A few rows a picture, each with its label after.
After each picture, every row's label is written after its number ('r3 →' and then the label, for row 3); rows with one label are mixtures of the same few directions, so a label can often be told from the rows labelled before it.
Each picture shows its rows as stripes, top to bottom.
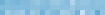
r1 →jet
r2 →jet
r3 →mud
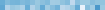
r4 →jet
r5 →mud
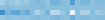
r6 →jet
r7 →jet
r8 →jet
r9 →jet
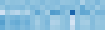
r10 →mud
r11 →mud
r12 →jet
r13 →jet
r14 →jet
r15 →jet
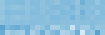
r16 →mud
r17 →jet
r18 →mud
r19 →jet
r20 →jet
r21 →jet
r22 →mud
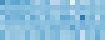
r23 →jet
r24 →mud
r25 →jet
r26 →mud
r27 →mud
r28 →jet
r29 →mud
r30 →mud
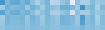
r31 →jet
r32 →mud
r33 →jet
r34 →mud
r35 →mud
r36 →mud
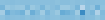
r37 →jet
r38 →mud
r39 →mud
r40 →mud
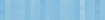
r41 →mud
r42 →mud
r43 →mud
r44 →mud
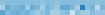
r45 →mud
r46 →mud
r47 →jet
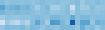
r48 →mud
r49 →jet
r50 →jet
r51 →jet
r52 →jet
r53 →mud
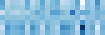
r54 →mud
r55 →mud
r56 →jet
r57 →mud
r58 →mud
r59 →mud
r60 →mud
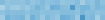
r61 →mud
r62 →jet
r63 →mud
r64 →mud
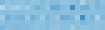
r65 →mud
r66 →jet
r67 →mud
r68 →mud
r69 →mud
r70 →jet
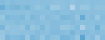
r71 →jet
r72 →jet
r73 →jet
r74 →mud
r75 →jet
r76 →mud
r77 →jet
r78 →mud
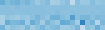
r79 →jet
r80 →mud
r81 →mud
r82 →jet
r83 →mud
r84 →mud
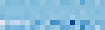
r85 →mud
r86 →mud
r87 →mud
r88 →jet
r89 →jet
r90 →mud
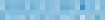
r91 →mud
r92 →mud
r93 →jet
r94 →mud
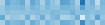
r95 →mud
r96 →mud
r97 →jet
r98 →mud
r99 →mud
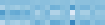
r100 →jet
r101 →jet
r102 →jet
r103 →jet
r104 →jet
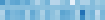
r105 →jet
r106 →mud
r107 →mud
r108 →mud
